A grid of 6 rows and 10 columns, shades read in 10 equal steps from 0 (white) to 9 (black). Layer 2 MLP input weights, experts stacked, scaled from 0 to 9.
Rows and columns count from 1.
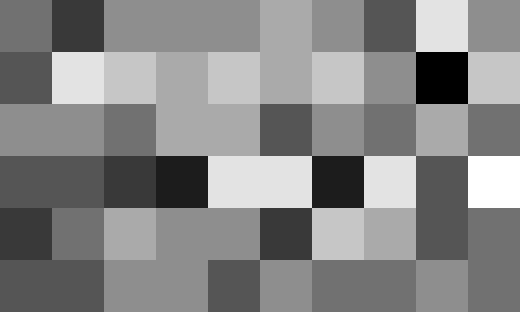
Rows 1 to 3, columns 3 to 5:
4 4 4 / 2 3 2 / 5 3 3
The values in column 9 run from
1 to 9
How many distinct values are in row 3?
4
